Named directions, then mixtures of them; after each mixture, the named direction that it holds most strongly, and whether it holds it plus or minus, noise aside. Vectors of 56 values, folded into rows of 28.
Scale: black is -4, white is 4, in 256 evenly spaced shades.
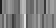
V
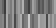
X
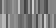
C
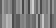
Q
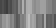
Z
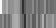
V, minus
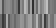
C, minus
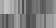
Z, minus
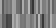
Q, minus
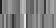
V, plus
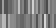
C, plus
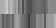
Z, minus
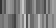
V, plus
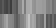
Z, plus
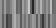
Q, minus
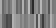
Q, minus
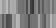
Z, minus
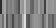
V, plus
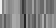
V, minus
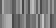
Q, plus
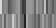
V, minus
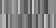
C, plus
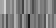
X, minus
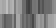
Z, minus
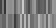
X, plus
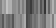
Z, minus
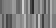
Q, minus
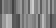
Q, plus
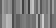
Q, plus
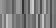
Q, plus
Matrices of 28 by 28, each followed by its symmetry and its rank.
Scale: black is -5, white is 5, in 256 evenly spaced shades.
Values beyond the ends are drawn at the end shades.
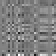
neither, rank two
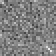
symmetric, full rank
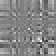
symmetric, rank three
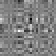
antisymmetric, rank two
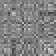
symmetric, rank three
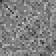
symmetric, full rank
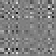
antisymmetric, rank two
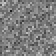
symmetric, full rank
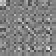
symmetric, rank three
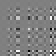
symmetric, rank one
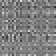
neither, rank three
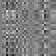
neither, rank two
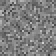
symmetric, full rank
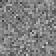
symmetric, full rank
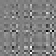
antisymmetric, rank two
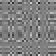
neither, rank two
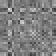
symmetric, rank three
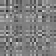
antisymmetric, rank two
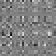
neither, rank three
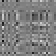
neither, rank two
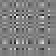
symmetric, rank one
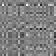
neither, rank three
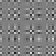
symmetric, rank one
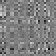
neither, rank three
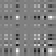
symmetric, rank one
